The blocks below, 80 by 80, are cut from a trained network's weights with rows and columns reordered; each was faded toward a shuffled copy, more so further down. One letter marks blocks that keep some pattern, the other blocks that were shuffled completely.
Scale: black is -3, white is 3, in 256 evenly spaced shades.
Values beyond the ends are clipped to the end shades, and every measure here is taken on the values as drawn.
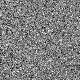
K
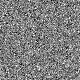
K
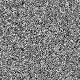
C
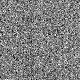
C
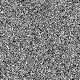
K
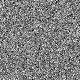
K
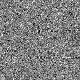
C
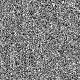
C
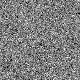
K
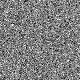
K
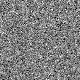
K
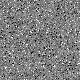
K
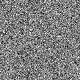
K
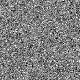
C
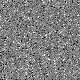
K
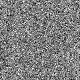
C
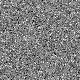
K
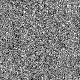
C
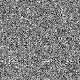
C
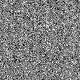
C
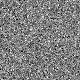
K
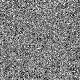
C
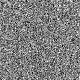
C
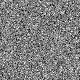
K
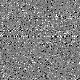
C
